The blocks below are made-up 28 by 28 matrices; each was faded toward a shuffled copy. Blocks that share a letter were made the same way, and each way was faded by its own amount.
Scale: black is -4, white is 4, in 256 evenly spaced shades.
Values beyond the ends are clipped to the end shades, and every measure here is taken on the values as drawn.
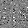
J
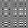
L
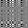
L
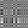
L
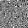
J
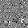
J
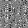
J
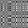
L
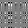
L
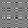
L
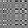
L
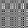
L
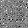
J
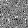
J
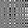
L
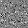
J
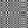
L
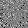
J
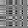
L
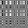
L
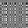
L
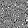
J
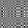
L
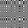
L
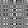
L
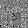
J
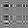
L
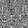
J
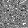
J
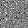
J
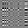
L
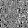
J
